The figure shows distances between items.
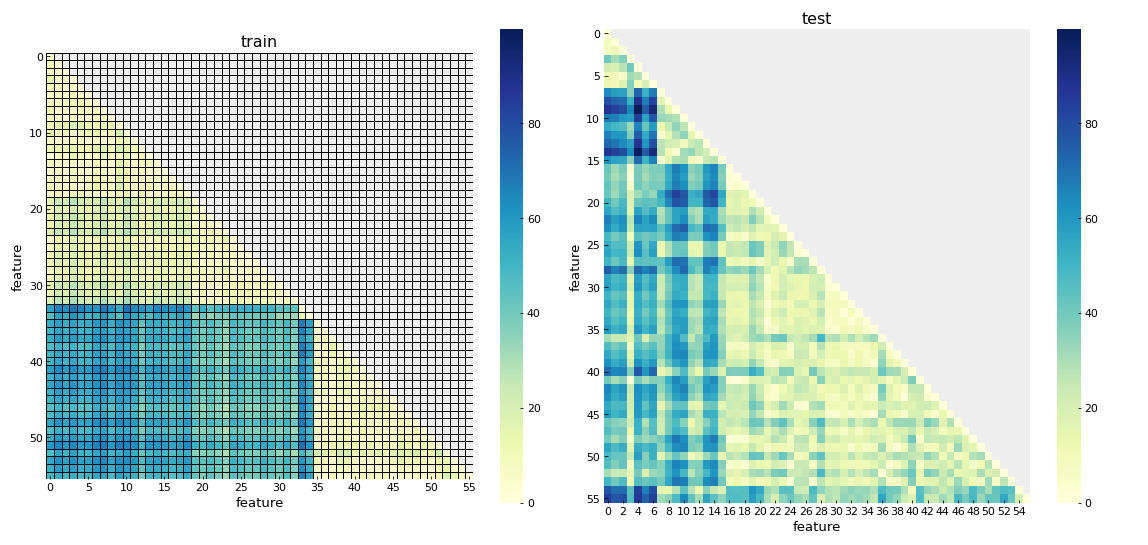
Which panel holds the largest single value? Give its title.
test
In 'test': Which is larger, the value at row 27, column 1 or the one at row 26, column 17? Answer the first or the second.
the first
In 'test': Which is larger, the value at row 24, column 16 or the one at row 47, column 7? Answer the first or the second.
the second
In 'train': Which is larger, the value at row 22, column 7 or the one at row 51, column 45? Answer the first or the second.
the first
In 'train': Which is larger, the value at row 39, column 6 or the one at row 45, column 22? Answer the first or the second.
the first
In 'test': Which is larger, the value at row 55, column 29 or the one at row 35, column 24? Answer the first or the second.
the first
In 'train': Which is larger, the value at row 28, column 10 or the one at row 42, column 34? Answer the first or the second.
the second
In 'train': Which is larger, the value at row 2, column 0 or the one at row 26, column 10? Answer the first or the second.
the second
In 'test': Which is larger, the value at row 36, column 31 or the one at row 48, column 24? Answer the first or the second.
the first
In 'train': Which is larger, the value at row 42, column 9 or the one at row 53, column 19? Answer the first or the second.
the first
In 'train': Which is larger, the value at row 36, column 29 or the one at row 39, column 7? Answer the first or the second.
the second
